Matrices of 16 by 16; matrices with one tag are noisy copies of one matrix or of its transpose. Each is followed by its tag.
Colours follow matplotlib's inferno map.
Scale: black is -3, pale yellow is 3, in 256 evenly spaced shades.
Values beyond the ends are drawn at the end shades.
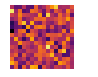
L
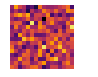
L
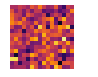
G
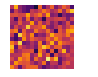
L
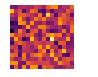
L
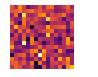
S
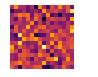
L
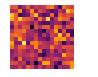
S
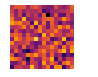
G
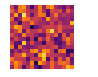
S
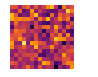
S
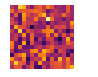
S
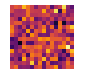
G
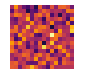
L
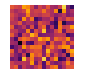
G
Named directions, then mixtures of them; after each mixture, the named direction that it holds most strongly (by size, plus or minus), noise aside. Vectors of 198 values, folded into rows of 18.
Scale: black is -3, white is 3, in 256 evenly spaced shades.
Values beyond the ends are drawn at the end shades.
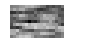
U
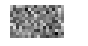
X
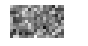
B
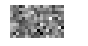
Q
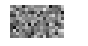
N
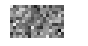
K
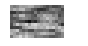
U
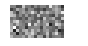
N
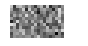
X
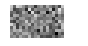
X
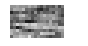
U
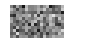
N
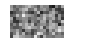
B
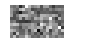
Q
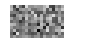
Q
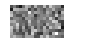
X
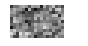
B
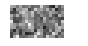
B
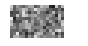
B
